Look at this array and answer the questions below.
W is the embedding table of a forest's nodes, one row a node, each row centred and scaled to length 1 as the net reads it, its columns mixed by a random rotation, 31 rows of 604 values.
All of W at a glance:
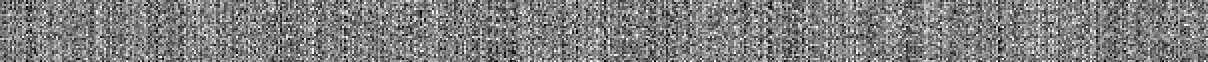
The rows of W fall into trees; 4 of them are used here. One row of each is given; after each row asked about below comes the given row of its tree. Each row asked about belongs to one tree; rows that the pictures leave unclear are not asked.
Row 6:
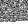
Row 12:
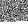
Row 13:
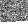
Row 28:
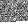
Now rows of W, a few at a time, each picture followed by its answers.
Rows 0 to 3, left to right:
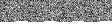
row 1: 28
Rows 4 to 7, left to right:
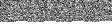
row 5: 6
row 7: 12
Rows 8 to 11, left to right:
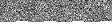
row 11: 6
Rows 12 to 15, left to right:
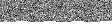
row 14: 28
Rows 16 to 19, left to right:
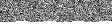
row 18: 6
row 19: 12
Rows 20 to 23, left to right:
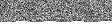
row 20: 28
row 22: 13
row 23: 28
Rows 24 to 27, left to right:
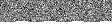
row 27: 6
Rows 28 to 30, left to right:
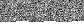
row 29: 13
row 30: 28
